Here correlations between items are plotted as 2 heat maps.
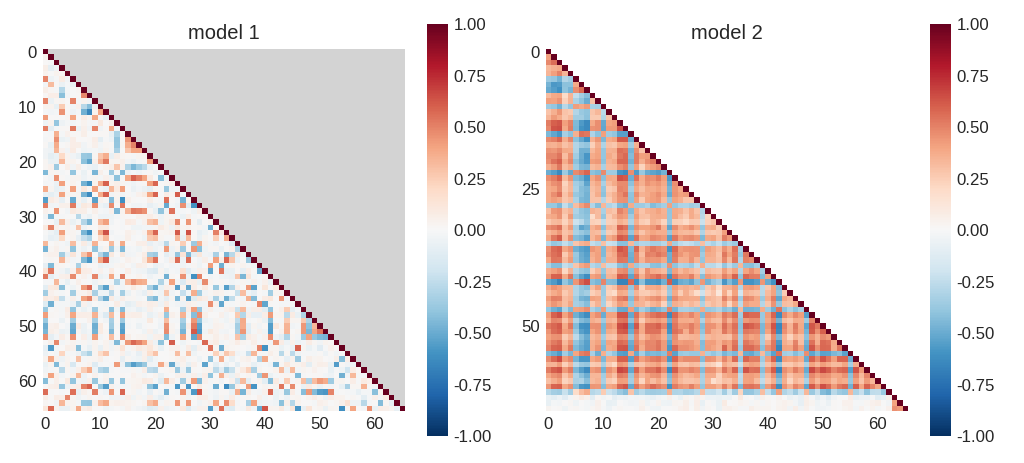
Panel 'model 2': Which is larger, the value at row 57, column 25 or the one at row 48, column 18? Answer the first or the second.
the second
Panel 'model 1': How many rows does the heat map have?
66
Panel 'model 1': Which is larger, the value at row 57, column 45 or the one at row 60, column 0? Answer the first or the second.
the first
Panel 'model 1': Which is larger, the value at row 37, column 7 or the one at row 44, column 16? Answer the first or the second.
the first
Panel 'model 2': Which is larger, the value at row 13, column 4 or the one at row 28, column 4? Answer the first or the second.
the first
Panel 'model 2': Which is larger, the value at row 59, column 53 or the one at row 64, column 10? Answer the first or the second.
the first
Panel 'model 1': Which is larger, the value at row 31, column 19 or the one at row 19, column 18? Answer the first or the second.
the first
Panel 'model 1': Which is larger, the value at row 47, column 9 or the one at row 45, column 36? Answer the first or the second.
the second
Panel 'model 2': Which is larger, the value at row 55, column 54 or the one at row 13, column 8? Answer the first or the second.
the second
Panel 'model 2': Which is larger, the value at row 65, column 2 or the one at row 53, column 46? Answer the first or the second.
the second
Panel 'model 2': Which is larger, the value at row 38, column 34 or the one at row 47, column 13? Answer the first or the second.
the first
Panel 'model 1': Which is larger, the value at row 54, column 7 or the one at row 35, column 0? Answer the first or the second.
the second
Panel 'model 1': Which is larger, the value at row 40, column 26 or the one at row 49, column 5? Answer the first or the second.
the first
